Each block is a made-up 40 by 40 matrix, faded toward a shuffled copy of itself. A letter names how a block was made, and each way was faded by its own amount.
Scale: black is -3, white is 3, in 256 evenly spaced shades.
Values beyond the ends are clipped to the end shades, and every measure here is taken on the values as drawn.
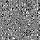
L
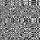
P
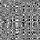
P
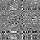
P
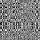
P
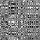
P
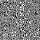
L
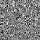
L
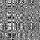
P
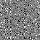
L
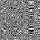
P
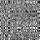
P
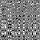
P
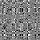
P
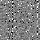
L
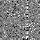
L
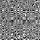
P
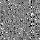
L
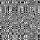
P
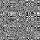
P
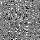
L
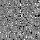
L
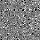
L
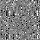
L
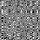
P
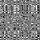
P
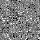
L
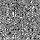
L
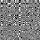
P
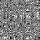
L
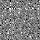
L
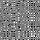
P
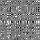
P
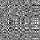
P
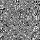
L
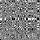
P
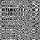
P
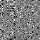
L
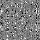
L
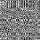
P
